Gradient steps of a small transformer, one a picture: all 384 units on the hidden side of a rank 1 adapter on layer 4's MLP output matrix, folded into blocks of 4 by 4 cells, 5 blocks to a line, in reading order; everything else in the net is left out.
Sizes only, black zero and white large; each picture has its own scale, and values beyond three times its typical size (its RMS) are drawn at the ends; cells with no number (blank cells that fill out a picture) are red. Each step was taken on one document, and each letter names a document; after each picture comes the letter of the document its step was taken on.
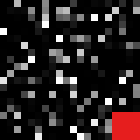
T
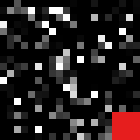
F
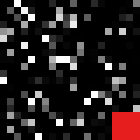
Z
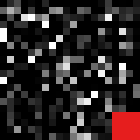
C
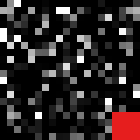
C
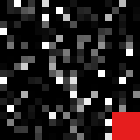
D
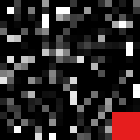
T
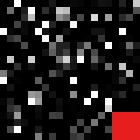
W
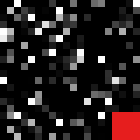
Z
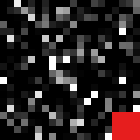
D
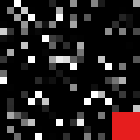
Z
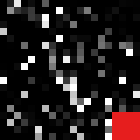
D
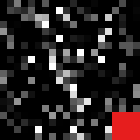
D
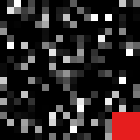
D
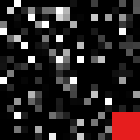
F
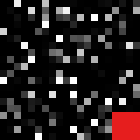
T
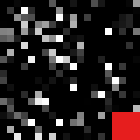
Z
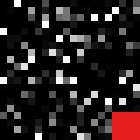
T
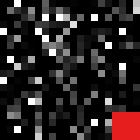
W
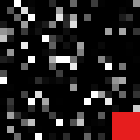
Z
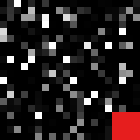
C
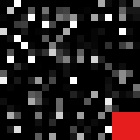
W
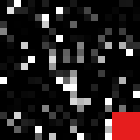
D
